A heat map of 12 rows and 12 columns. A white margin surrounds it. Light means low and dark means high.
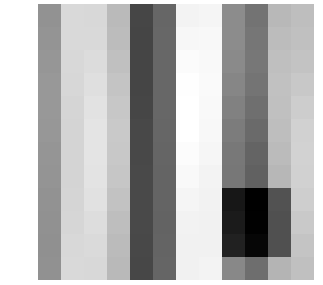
Odd patch: higher, in the bottom right. Stripes: upright, repeating 3 times. Grain: streaks running down. Roughest part: bottom right. Ninth with the highest average: bottom right.
